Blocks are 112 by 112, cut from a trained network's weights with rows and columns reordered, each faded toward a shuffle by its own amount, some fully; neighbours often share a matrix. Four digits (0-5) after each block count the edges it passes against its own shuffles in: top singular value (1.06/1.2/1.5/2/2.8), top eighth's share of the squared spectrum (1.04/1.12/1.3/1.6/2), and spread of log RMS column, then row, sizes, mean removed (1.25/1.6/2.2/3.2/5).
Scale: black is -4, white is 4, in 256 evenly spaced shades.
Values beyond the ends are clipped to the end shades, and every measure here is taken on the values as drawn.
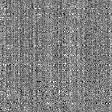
4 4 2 3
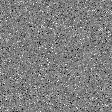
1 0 0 0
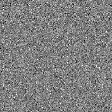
3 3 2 1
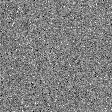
0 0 0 0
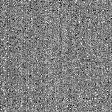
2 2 0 2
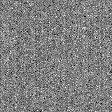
2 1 0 1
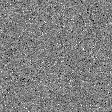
0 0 0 0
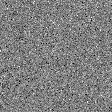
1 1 0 0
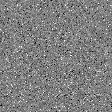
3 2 0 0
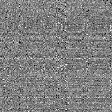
4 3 2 2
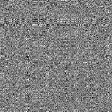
4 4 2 3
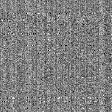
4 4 1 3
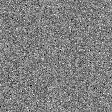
0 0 0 0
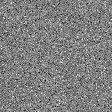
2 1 0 0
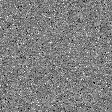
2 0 0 0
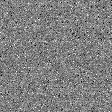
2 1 0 0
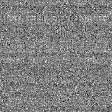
3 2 2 1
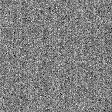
2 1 0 0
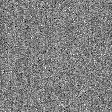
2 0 0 0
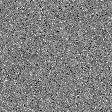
1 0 0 0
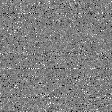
4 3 0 2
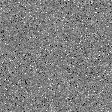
1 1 0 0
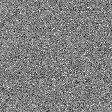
2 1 0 0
